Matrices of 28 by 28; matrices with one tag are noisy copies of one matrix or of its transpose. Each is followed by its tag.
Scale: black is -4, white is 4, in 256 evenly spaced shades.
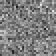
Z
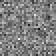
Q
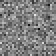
Q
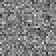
Q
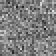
Z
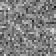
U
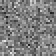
Z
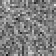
U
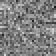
U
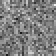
U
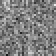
U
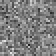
Z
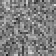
U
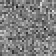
Z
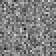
Q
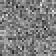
Z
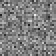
Q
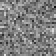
U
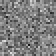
Z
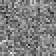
Z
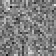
U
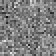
Z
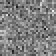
Z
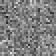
Z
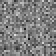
Q
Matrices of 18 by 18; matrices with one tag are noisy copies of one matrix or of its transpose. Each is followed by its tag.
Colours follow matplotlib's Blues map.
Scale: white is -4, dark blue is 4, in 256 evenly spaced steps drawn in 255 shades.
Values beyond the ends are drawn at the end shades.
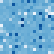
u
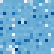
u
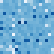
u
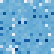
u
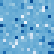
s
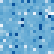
u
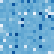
u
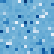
s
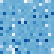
u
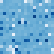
u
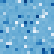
s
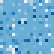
u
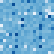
u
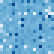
u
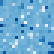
s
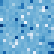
s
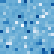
s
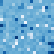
s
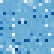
u
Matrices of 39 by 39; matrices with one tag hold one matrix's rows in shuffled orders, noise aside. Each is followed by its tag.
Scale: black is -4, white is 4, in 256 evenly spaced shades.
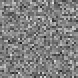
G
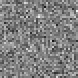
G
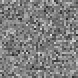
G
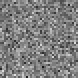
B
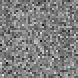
B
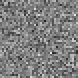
G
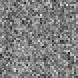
B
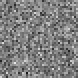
B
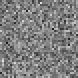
B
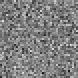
B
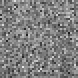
B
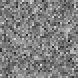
B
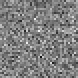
G
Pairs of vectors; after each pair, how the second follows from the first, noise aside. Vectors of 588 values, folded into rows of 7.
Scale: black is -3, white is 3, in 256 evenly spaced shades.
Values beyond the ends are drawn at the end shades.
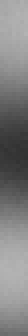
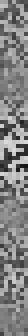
sign-scrambled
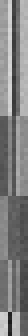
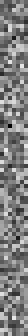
shuffled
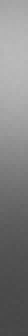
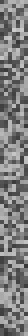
shuffled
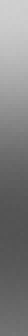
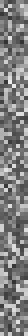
shuffled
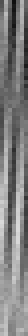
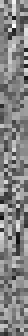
sign-scrambled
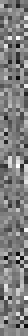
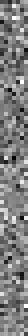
shuffled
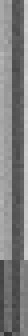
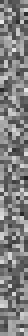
shuffled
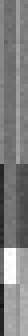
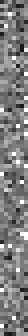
shuffled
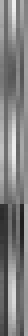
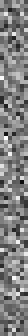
shuffled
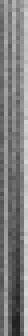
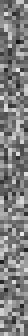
shuffled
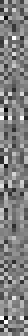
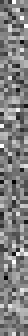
shuffled
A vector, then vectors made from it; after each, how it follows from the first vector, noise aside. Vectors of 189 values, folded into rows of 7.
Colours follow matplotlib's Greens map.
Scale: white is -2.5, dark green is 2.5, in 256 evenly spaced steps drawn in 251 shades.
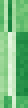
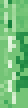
partly zeroed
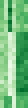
copied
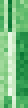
copied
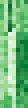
copied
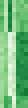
copied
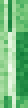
copied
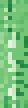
partly zeroed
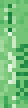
partly zeroed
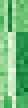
copied
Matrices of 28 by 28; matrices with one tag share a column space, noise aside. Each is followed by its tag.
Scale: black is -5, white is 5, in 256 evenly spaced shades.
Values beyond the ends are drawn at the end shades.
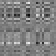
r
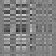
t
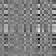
t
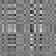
t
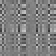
t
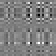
r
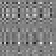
r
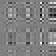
r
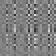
t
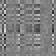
t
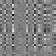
t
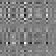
r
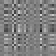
t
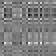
r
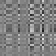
t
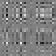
r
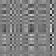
t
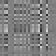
t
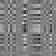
t
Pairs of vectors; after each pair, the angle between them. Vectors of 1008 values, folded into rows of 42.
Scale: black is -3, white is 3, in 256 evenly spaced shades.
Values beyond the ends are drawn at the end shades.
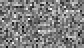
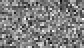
partly aligned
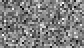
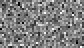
partly aligned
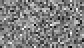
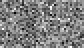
partly opposed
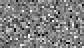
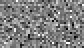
nearly opposite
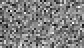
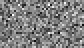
partly aligned
